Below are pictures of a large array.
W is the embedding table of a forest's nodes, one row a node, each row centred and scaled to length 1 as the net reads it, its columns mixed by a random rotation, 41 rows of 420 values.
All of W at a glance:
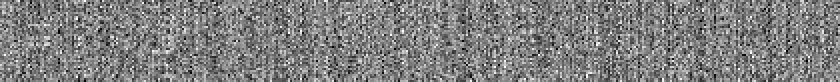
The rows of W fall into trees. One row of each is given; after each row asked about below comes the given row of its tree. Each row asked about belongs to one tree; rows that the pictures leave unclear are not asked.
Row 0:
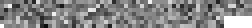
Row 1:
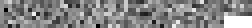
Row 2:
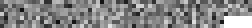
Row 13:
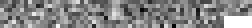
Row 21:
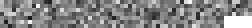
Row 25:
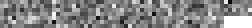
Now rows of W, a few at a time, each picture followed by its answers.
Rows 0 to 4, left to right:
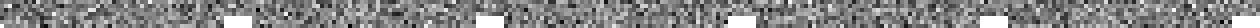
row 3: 25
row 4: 2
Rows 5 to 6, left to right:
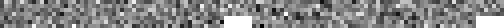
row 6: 1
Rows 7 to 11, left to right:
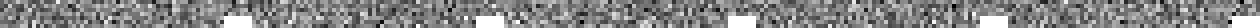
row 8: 13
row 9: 13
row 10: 2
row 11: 2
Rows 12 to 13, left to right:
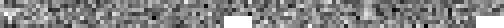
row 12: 21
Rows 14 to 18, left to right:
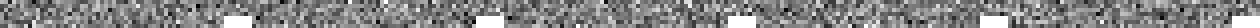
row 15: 2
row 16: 2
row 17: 1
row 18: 21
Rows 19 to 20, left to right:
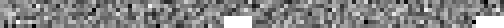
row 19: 21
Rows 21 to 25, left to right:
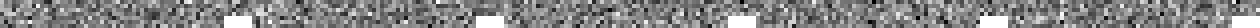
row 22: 21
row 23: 13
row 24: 2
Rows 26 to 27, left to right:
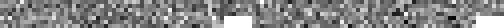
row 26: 25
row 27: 1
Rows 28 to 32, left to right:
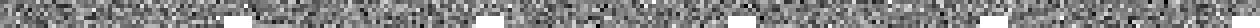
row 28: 0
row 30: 0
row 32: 25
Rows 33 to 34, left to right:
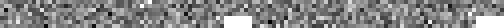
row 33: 0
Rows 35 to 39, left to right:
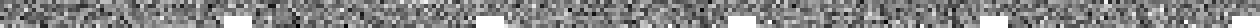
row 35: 0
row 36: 0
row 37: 13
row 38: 13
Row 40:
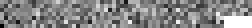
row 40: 2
